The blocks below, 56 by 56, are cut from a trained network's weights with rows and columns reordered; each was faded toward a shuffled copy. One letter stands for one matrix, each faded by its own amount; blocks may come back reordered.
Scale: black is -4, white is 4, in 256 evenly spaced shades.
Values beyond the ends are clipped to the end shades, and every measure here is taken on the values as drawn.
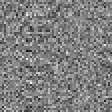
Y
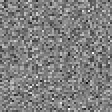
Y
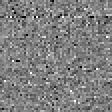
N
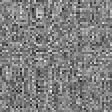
Y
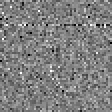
N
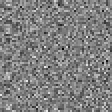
Y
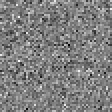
N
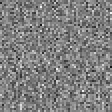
Y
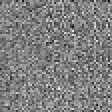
Y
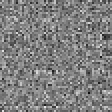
Y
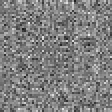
Y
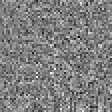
Y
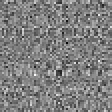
Y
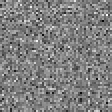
N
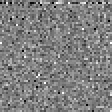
N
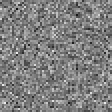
Y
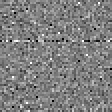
N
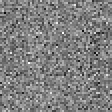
N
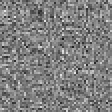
Y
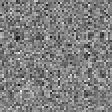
Y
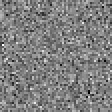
N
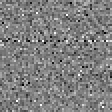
N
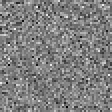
N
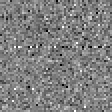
N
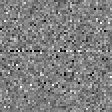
N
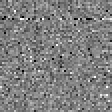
N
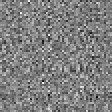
Y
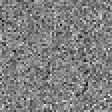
N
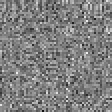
Y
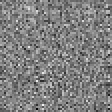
Y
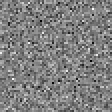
N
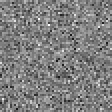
N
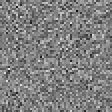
Y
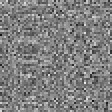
Y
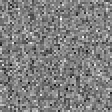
N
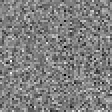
N
